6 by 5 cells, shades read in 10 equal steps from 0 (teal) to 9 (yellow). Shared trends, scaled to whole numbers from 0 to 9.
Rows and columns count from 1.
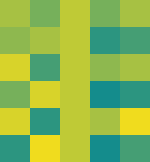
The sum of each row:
27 21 28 20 31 19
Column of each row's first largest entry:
3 3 1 2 5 2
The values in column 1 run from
1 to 8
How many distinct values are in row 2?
5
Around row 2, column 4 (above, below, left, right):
4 5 7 2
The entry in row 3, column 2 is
2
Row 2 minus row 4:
1 -2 0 1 1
